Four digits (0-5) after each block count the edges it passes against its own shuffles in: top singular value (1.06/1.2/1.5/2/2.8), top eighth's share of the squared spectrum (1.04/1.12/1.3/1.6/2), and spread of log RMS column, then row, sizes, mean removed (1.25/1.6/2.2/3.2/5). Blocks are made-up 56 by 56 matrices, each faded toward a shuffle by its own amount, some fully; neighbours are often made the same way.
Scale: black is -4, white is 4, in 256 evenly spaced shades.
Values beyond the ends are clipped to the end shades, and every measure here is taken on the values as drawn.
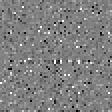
3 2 1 1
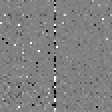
4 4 1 0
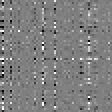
4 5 3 2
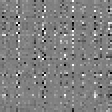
4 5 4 3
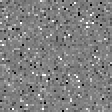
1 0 0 0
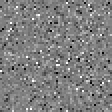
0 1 1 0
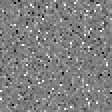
0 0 0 0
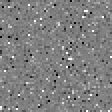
0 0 0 0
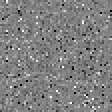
1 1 1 0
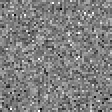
0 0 0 0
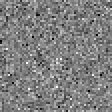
0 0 0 0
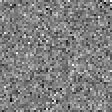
0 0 0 0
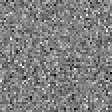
2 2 1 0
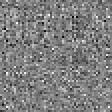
3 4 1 2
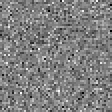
2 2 1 0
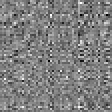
4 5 3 3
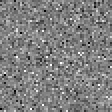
0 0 0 0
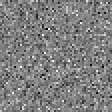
0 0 0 0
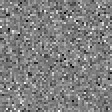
1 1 0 0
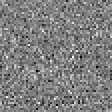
3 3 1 2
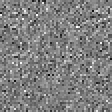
3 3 0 1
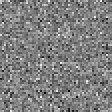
3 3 1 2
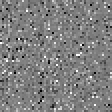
2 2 1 0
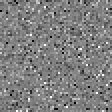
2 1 0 0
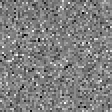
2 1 0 0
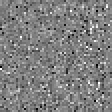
2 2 0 0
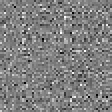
4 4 2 2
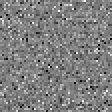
2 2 0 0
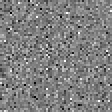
3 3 1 1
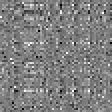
4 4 2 2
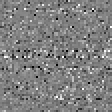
2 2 0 2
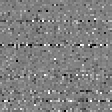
3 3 0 3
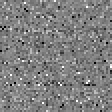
1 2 0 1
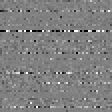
4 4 0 3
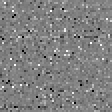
1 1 0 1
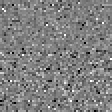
1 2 0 2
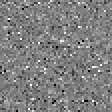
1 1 0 2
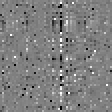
4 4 2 1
